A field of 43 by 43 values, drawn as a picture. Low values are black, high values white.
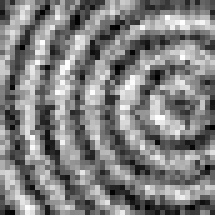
Concentric rings centre on the middle right. The field is mottled with small blotches. Overall the values sit about 50% of the way up the scale. No single row or column stands out from its neighbours.
